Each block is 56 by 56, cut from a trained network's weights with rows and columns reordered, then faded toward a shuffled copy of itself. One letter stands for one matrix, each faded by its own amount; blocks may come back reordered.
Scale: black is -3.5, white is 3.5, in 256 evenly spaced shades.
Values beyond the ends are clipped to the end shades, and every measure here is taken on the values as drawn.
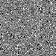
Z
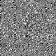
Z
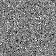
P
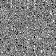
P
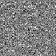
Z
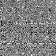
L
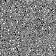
P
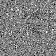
P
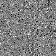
P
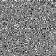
L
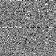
L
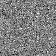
P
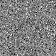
P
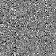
Z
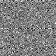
L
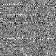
L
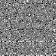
L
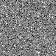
P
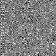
Z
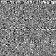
L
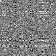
L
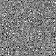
Z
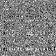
L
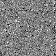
P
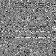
L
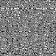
L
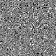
Z
